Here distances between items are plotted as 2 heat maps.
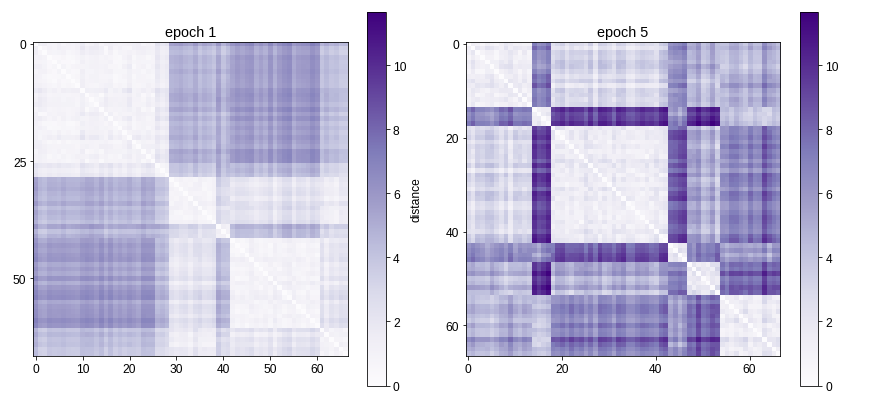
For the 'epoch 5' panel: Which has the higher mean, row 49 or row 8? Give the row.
49
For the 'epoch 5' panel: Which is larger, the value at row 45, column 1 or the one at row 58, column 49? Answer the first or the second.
the second
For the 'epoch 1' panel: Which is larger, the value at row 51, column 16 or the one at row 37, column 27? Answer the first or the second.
the first
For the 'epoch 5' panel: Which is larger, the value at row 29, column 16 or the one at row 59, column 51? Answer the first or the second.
the first
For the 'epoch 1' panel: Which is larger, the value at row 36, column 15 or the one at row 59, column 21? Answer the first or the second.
the second
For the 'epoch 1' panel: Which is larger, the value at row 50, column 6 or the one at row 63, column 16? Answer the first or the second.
the first
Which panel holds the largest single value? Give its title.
epoch 5
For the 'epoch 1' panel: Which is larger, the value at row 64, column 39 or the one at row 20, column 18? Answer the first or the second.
the first
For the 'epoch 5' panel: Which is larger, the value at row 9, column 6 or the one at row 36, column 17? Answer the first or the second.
the second
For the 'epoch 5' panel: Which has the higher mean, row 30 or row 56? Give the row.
56
